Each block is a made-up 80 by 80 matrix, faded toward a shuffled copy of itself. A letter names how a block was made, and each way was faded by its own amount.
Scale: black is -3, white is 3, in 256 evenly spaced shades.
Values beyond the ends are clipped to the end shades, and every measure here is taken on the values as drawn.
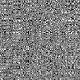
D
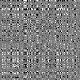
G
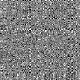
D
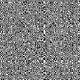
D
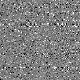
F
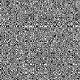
D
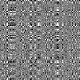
G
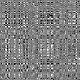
G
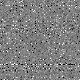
F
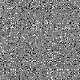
F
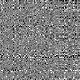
D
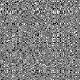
D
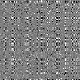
G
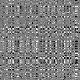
G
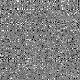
F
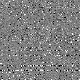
F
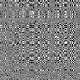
G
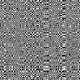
G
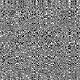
D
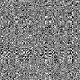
D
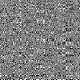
D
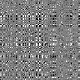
G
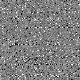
F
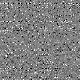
F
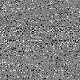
F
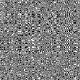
D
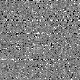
F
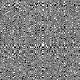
D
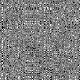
D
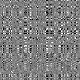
G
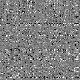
F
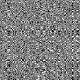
D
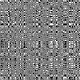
G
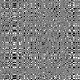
G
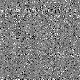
F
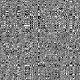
D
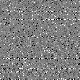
F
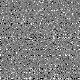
F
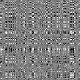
G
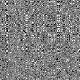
D
